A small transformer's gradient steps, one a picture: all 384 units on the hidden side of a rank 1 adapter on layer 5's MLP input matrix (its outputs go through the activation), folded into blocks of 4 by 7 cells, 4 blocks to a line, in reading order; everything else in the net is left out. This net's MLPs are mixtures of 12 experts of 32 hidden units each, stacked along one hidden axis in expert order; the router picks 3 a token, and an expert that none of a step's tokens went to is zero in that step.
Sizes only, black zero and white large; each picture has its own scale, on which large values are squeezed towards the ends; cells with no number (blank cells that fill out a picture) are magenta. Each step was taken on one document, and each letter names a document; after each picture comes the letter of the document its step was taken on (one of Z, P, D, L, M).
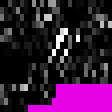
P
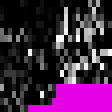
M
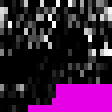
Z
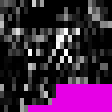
M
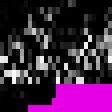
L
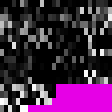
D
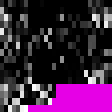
D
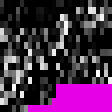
M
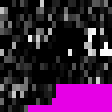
Z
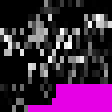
P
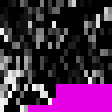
D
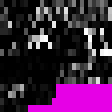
Z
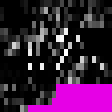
M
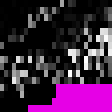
L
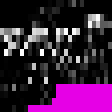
P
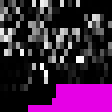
P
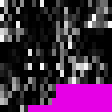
M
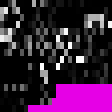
P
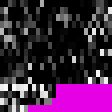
D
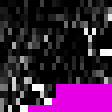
D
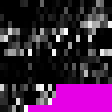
M
